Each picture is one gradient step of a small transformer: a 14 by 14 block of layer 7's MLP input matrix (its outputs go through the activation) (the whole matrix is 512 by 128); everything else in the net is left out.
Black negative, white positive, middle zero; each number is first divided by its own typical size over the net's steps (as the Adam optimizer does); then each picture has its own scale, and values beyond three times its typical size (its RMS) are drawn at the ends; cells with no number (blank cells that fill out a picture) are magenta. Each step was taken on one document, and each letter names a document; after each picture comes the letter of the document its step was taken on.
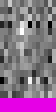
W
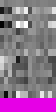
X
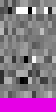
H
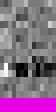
X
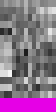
X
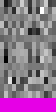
W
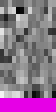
H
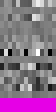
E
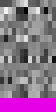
H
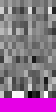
H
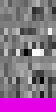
E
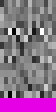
W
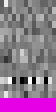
W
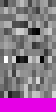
H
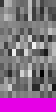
E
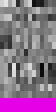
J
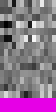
J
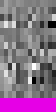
J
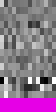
W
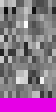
H
